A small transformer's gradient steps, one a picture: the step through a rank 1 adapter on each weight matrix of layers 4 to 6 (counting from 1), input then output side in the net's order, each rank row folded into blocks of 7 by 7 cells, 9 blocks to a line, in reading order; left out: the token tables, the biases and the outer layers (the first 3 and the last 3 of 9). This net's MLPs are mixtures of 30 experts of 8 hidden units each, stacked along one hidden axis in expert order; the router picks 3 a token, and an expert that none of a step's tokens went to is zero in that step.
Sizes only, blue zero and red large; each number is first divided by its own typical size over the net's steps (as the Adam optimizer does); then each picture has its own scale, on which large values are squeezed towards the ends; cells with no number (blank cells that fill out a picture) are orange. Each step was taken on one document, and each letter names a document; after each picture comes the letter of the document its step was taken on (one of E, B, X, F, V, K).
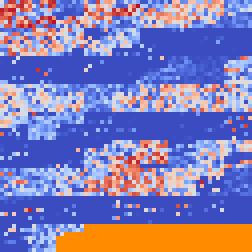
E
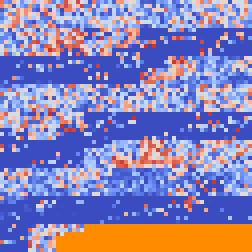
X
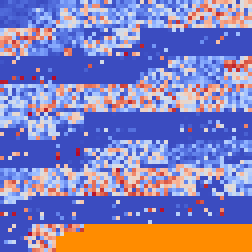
E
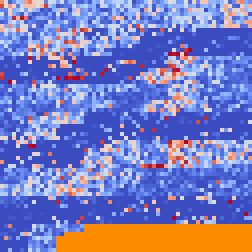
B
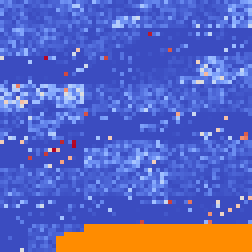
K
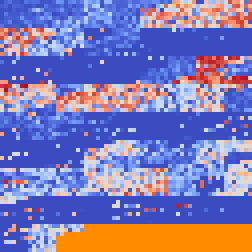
E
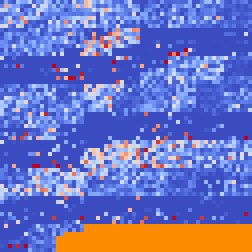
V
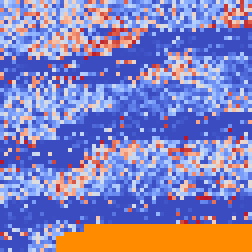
B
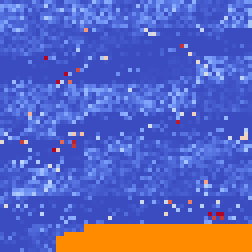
K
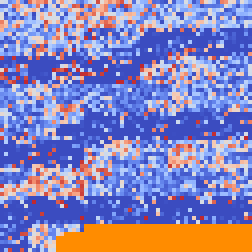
B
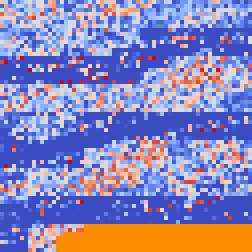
X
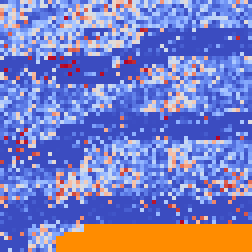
B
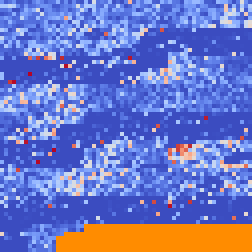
B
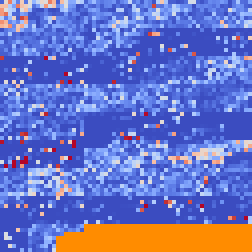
K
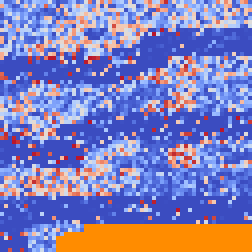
B
